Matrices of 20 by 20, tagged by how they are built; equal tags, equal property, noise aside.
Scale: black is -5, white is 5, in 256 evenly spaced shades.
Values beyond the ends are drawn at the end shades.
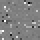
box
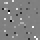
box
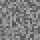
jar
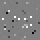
box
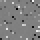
box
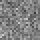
jar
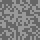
jar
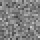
jar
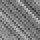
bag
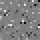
box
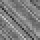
bag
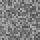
jar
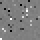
box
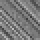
bag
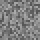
jar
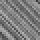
bag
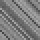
bag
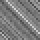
bag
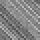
bag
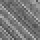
bag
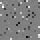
box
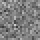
jar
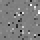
box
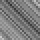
bag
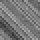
bag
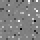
box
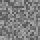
jar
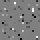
box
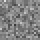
jar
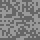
jar
